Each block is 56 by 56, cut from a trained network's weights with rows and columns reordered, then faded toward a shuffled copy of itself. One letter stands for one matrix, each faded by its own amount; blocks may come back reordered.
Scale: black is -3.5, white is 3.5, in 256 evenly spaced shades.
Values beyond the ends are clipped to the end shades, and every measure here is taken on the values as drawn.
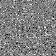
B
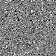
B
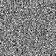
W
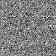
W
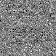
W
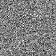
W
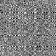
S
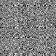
S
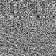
S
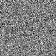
W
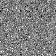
W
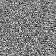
W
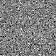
W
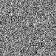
W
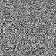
S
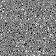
B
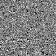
W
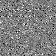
B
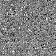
W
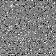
B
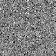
W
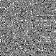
B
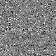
B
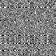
S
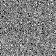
W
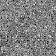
W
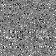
B
